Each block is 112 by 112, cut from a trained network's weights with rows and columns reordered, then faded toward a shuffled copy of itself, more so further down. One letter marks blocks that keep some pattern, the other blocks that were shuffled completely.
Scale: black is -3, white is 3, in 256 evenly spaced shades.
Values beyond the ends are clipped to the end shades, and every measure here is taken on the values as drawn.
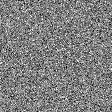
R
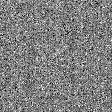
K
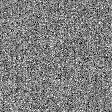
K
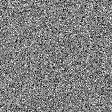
R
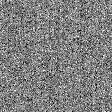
K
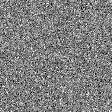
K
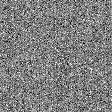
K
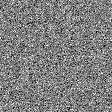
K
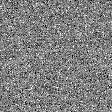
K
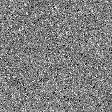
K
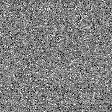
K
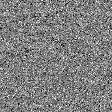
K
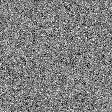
R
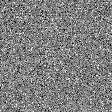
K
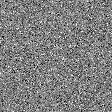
R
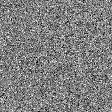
K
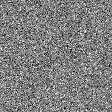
R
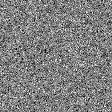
K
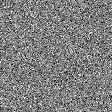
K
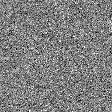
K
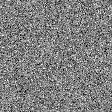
R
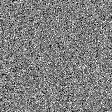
R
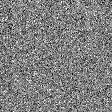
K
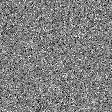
R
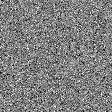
R
